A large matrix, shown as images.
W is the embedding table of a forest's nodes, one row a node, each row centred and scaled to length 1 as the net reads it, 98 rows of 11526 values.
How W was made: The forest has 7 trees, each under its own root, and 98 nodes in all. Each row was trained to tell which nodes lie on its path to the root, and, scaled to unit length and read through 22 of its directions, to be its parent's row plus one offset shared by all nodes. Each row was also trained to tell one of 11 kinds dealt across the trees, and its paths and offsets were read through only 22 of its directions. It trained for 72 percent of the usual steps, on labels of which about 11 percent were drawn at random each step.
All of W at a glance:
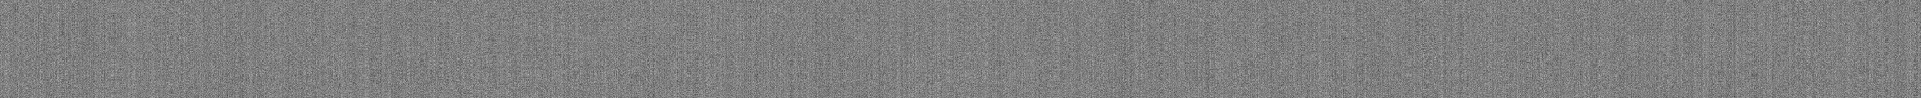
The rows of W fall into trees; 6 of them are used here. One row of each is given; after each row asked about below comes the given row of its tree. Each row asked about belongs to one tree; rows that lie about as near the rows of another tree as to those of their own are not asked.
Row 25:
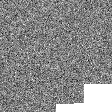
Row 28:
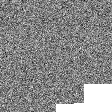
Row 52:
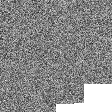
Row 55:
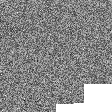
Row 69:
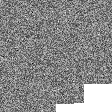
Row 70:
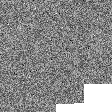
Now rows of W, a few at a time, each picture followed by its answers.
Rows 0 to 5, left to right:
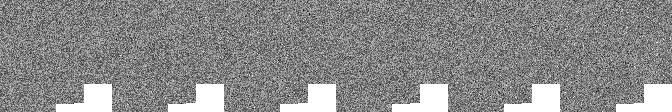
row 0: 69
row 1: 28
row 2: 55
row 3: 25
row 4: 55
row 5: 70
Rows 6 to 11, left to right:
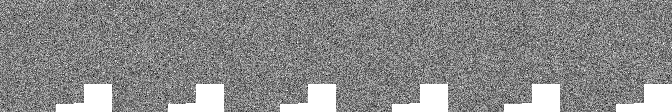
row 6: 25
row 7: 55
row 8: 25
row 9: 25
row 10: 55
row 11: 25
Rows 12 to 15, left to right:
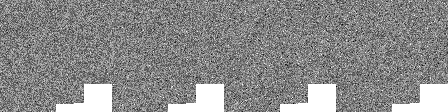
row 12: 55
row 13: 28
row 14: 70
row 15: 69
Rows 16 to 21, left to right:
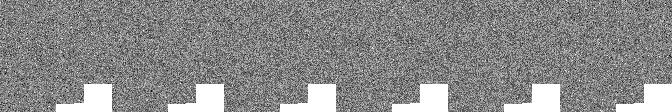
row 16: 69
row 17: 69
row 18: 55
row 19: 25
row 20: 52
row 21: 25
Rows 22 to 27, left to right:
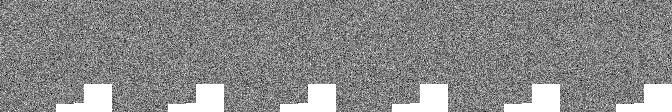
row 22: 28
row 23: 69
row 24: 25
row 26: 28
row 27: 70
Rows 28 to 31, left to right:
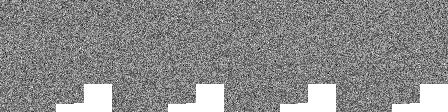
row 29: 52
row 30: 28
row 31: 25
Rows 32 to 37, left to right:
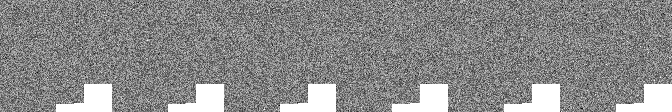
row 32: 25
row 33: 28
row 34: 52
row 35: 69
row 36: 28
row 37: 28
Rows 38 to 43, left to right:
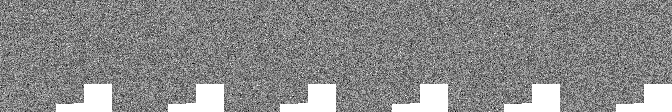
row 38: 28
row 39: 69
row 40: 69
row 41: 25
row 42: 28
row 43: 70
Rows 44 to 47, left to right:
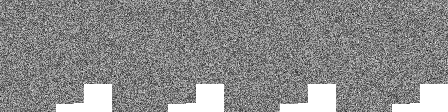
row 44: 28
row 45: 25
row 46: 69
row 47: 55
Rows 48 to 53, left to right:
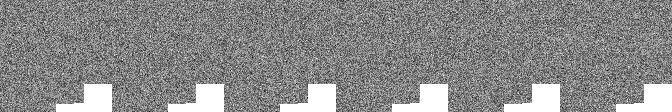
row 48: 69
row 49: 28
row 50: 55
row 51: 69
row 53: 69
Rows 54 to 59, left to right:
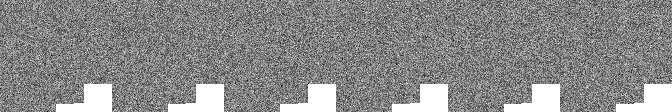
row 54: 55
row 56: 70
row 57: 52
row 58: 28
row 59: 52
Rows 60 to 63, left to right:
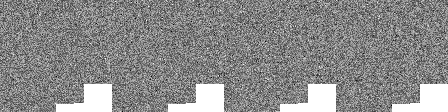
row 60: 55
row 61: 55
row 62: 70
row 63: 70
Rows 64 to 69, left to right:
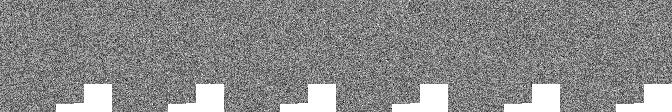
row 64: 55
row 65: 70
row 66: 25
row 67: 25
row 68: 55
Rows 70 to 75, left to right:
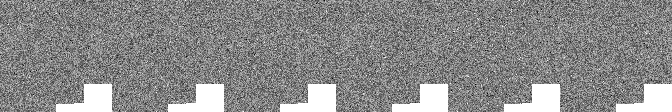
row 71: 70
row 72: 28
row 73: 70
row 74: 70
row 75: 52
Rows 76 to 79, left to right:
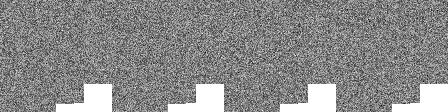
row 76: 28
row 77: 69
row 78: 70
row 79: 28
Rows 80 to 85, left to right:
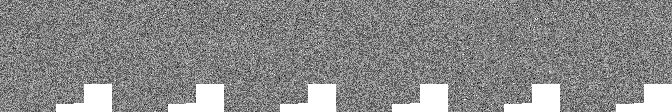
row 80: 28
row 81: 70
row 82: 69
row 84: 25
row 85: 69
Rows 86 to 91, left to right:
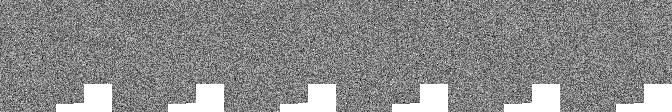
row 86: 55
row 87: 52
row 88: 52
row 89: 55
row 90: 69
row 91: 55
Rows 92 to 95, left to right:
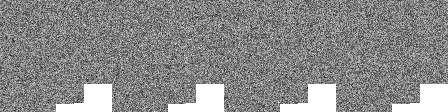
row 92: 69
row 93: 28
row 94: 25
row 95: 55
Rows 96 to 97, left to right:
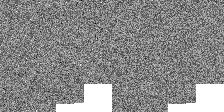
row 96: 52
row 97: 69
